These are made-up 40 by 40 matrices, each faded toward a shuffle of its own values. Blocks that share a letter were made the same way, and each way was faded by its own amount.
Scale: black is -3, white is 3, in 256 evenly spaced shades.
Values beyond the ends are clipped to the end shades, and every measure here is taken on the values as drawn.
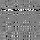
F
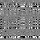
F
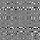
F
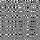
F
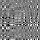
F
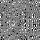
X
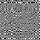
F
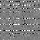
F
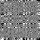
F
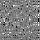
X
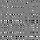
F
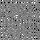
X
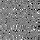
X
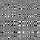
F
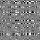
F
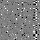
X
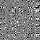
X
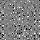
X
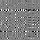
F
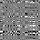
F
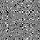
X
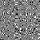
X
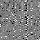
X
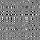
F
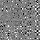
X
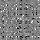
X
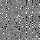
X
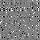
X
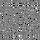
X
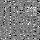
X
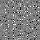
X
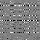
F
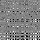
F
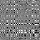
F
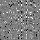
X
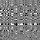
F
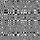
F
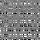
F
